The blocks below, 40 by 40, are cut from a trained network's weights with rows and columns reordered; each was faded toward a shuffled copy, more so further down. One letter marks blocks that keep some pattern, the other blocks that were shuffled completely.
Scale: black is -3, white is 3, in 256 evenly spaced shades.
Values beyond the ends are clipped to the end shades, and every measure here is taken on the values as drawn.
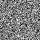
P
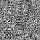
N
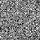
N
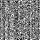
N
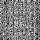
N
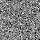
P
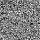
N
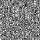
N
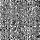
N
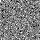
P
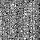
N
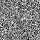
P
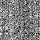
N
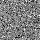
P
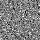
P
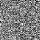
N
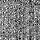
N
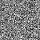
N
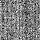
N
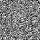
N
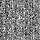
N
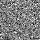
P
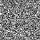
N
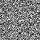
N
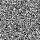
P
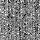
N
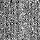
N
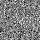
P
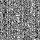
N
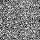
N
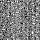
N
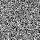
P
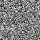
N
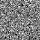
N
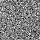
P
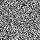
P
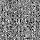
N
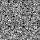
N
